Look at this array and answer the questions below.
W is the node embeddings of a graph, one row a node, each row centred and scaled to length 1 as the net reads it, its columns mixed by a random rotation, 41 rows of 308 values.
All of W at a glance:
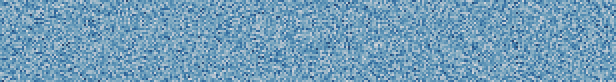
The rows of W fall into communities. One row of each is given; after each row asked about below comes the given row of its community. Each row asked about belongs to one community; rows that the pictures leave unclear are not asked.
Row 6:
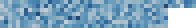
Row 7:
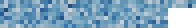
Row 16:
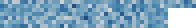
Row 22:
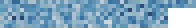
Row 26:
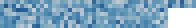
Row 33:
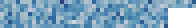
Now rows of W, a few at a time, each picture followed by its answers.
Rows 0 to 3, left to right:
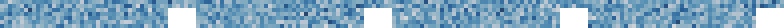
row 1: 22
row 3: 16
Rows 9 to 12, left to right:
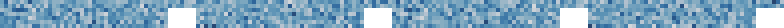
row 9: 26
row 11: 26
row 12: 16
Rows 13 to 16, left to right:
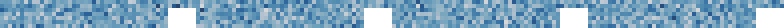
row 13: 16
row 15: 6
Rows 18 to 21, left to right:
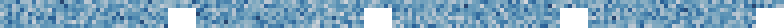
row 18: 33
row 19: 7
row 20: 16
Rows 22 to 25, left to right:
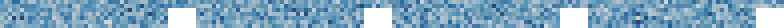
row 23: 22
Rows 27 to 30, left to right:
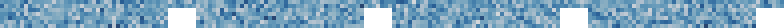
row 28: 6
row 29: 22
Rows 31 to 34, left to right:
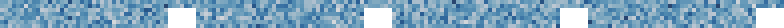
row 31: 6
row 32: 26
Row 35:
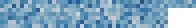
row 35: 6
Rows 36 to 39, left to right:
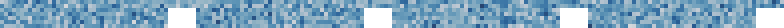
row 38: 22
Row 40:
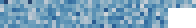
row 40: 26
